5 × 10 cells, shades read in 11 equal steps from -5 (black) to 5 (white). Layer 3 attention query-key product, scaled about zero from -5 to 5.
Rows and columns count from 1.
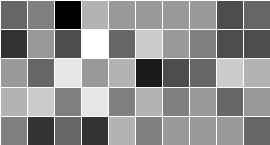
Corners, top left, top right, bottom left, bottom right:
-1 -1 0 -1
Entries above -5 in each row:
9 10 10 10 10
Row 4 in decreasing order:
4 3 2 2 1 1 0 0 0 -1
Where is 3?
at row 2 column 6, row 3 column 9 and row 4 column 2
